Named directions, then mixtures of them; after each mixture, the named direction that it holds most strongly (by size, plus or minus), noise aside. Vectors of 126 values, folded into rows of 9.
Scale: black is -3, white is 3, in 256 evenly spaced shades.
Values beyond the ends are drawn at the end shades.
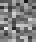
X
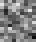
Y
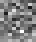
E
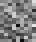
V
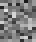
X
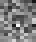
E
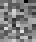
X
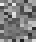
V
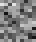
Y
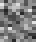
Y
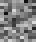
X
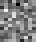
X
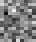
Y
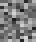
X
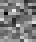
E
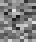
X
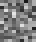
X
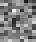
X
